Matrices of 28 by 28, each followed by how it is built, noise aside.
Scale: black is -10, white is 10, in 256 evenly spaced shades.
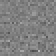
low rank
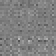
low rank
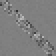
banded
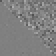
upper triangular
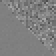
upper triangular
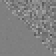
upper triangular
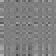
low rank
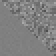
upper triangular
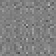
low rank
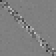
banded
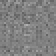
low rank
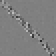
banded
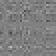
low rank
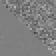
upper triangular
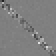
banded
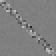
banded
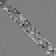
banded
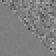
upper triangular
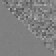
upper triangular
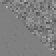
upper triangular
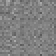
low rank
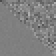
upper triangular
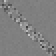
banded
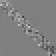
banded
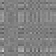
low rank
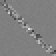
banded
